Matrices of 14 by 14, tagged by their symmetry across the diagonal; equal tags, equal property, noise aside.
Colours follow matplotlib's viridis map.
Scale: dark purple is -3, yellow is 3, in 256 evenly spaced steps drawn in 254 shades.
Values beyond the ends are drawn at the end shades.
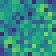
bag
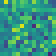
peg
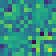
bag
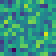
peg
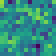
peg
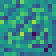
bag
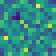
bag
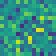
bag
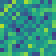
bag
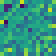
bag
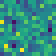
peg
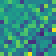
bag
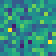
peg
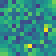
bag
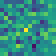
peg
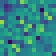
bag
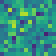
bag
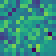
bag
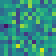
peg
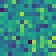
peg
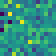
peg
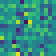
peg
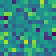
peg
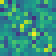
bag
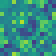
bag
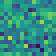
peg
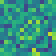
bag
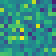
peg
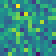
peg
